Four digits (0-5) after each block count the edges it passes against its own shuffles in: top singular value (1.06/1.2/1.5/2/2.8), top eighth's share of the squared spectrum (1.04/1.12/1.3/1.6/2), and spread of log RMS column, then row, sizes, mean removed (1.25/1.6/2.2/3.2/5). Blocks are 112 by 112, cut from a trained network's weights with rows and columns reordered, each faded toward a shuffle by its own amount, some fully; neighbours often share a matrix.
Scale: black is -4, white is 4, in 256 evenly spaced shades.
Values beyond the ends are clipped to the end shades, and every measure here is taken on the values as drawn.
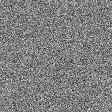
1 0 0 0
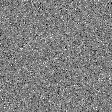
0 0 0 0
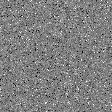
0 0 0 0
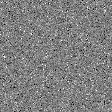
1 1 1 0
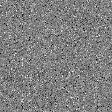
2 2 2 0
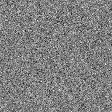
1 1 0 0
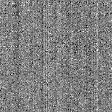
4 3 1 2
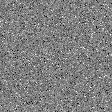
0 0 0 0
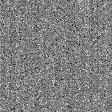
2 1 0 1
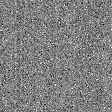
1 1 0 0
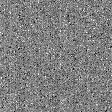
2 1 0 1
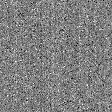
2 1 0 0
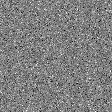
0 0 0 0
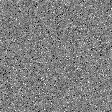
0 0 0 0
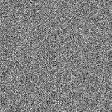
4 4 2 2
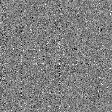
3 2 2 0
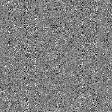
3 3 3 1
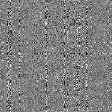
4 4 4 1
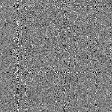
3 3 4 1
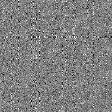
3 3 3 1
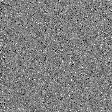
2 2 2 0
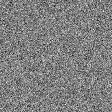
2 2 0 0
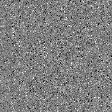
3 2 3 0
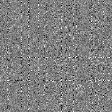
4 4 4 2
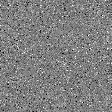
2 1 1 0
